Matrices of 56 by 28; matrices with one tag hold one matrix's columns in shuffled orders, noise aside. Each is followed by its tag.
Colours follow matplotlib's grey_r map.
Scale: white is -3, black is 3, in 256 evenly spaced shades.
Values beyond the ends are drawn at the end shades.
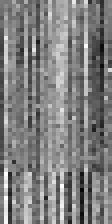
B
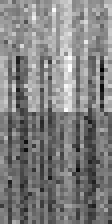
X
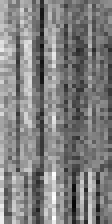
B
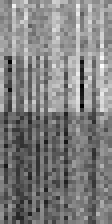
X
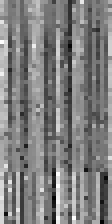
B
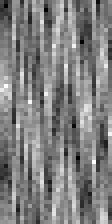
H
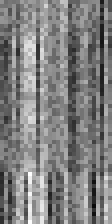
B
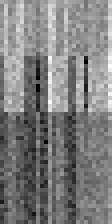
X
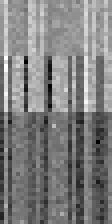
X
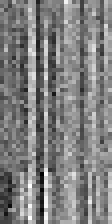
B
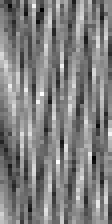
H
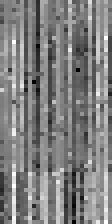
B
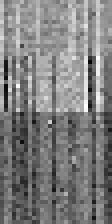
X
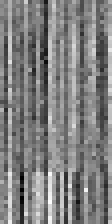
B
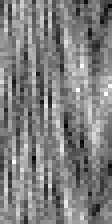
H
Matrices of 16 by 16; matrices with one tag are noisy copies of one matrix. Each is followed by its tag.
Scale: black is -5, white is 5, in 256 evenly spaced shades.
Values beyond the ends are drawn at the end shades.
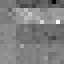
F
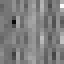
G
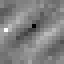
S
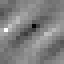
S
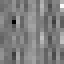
G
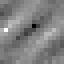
S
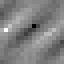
S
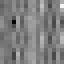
G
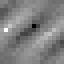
S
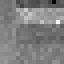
F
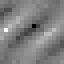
S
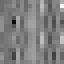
G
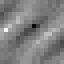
S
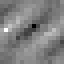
S
